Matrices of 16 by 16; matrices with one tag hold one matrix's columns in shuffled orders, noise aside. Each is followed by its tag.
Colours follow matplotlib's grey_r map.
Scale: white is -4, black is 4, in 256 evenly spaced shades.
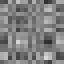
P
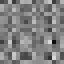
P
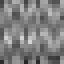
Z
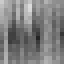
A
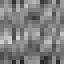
Z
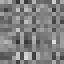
P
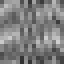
Z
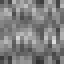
Z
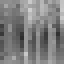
A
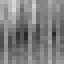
A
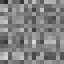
P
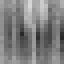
A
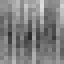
A
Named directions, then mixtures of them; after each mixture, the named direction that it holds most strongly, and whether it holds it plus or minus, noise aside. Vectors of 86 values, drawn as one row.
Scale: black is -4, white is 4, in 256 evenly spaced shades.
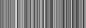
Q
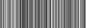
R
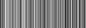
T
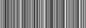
T, minus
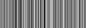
Q, minus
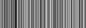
Q, minus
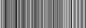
T, minus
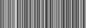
Q, plus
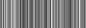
R, plus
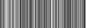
R, plus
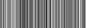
R, plus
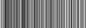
T, minus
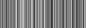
Q, plus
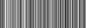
T, plus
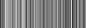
T, plus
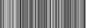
R, plus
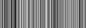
R, minus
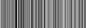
Q, minus
